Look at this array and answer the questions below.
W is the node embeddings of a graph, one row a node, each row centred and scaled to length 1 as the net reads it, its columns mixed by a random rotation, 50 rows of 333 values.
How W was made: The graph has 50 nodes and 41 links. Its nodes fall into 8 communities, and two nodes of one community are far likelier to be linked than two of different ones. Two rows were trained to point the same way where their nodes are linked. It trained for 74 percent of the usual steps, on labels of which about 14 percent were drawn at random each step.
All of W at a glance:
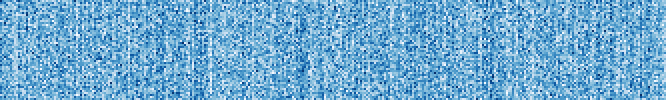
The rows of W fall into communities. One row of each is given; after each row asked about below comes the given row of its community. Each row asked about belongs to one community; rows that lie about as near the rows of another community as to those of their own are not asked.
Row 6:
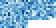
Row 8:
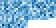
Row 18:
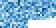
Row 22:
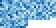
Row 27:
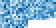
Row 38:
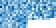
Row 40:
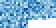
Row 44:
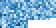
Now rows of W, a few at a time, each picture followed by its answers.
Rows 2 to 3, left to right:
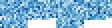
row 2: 8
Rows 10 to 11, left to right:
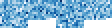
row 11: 44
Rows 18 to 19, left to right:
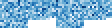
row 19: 22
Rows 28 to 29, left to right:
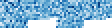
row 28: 18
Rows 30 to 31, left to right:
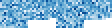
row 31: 40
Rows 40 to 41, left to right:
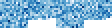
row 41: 27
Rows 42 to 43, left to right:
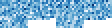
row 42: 38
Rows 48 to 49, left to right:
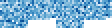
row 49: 6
